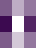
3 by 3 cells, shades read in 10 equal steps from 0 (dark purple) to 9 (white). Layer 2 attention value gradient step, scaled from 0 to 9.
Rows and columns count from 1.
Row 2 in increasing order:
0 1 9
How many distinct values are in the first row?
3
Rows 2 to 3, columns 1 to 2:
0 9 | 3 7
